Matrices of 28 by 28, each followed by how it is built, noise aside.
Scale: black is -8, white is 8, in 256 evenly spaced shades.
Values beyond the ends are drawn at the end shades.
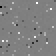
sparse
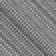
Toeplitz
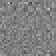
low rank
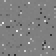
sparse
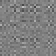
low rank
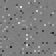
sparse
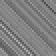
Toeplitz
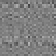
low rank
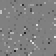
sparse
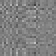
low rank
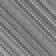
Toeplitz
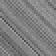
Toeplitz
